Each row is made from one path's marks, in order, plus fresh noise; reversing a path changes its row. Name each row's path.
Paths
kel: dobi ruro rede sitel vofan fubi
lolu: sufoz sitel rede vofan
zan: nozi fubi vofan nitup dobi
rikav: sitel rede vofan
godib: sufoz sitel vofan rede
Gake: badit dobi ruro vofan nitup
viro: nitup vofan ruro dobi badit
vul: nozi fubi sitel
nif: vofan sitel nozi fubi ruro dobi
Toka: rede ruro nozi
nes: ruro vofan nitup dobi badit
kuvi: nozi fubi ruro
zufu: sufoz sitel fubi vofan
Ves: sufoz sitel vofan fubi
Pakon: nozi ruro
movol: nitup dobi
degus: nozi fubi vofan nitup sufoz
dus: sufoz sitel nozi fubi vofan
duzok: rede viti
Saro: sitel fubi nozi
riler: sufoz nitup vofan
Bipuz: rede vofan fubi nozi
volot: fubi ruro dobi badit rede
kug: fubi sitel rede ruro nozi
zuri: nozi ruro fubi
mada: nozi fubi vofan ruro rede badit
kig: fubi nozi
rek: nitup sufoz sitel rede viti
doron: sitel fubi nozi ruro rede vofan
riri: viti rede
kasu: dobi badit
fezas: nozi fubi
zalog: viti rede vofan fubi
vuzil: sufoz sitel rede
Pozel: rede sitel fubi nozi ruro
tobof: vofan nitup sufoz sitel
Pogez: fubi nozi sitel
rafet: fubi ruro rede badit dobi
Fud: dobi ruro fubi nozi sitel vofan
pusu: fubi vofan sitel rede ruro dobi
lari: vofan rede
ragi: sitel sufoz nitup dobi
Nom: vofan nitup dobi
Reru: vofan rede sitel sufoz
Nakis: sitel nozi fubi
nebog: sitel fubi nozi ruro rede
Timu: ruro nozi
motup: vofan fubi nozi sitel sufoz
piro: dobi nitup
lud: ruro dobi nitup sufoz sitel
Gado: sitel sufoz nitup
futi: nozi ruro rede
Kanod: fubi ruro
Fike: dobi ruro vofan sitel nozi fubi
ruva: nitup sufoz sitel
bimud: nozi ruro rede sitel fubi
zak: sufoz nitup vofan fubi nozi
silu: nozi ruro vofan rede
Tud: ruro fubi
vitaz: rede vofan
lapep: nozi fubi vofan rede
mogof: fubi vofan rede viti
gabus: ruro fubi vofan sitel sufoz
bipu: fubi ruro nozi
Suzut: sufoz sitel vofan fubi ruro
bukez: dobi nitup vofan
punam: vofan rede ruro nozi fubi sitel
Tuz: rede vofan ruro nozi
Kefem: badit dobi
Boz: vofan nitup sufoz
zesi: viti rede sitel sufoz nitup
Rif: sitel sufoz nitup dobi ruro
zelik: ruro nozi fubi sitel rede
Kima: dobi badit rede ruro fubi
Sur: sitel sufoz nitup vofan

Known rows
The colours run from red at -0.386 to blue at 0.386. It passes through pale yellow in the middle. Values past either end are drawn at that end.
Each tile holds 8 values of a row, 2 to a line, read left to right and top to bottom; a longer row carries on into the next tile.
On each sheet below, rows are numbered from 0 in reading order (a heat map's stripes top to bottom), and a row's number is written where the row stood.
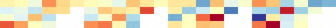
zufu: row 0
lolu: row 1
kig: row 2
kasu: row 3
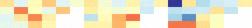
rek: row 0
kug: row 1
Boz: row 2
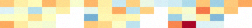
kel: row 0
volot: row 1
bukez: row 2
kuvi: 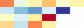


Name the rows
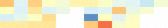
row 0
nif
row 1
nes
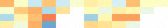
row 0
futi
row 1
Bipuz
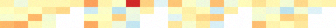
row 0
Fud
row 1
zalog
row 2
nebog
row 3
Fike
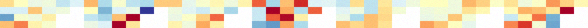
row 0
viro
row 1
Pakon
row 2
Pozel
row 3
duzok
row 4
motup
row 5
dus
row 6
rikav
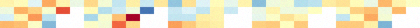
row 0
godib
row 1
bipu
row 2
degus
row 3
zesi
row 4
silu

